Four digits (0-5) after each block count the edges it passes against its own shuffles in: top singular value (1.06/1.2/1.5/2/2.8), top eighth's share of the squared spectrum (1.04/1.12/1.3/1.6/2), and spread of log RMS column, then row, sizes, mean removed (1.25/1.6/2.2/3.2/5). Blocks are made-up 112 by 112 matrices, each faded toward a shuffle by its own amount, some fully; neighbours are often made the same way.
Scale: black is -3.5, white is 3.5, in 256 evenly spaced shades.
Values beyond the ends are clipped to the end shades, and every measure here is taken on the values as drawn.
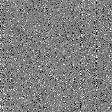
3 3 2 1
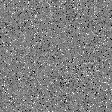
2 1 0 0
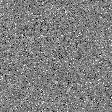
0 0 0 0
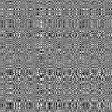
5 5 4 4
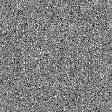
3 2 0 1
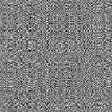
5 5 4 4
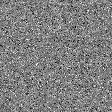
0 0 0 0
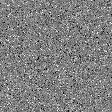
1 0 0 0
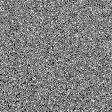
2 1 0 0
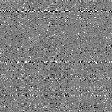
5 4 2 3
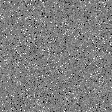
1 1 1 0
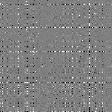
5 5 3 3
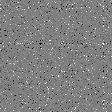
3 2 1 1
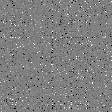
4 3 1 1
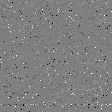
3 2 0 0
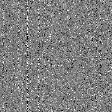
2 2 3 0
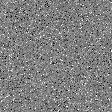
0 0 0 0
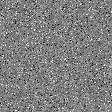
0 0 0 0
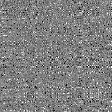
4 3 2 2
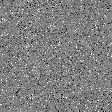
1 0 0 0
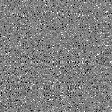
4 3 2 2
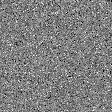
0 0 0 0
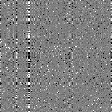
5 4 3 2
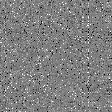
4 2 1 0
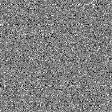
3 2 0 3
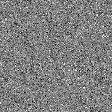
2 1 0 2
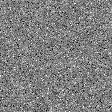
1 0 0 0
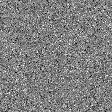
1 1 0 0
